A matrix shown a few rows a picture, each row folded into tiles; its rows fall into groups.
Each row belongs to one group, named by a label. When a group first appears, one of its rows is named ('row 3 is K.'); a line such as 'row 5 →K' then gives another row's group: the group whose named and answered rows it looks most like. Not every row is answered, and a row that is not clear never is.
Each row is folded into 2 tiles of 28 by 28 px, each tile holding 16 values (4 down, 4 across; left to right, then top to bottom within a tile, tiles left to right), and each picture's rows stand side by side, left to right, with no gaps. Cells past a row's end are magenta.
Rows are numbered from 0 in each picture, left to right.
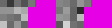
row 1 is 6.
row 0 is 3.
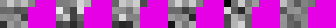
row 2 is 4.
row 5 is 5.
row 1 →4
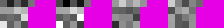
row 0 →3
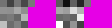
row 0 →3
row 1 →3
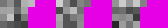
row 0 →4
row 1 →5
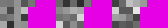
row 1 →3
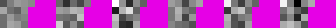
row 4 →5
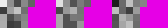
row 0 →5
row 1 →5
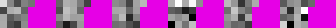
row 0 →5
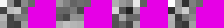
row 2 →4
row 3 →5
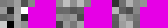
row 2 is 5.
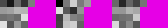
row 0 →3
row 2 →3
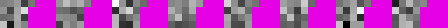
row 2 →5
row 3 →4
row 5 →4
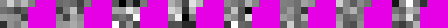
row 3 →4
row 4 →6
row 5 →6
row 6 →5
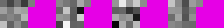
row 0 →3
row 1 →6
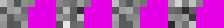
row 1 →6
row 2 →5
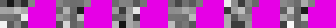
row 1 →6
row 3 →3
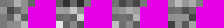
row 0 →4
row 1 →3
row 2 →3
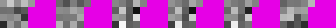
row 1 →3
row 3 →6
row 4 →6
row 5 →4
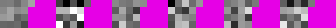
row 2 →6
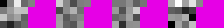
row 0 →4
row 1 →5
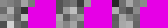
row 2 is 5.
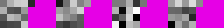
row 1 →4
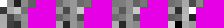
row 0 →5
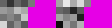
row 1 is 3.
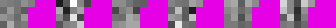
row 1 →4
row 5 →4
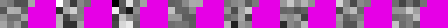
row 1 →5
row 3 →4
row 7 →3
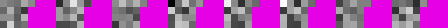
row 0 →6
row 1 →4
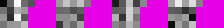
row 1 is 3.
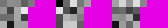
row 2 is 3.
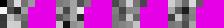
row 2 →4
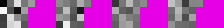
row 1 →6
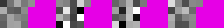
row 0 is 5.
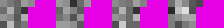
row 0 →6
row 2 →6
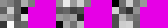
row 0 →6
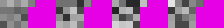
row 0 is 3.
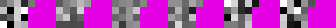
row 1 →4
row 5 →5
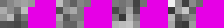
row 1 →5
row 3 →5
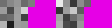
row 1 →5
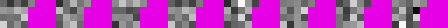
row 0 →3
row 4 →4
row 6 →4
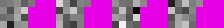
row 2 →6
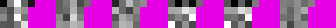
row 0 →4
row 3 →3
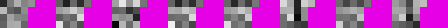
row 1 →3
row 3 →3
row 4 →3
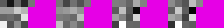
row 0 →3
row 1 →3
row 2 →6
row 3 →6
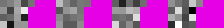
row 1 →5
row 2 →3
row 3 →6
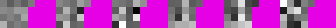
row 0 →3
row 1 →6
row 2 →6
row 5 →5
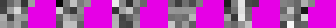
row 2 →5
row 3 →3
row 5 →6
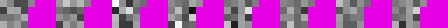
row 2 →5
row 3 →6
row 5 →6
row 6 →5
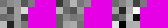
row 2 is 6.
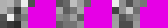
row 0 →4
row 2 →5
